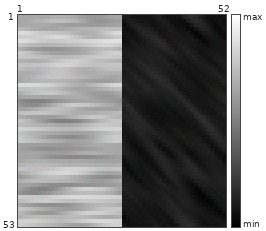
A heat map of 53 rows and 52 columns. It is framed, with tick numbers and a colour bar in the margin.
The table splits into one row of 2 panels. Panel 1,1: high, streaked across. Panel 1,2: very low, slanting down to the right, faint in contrast.
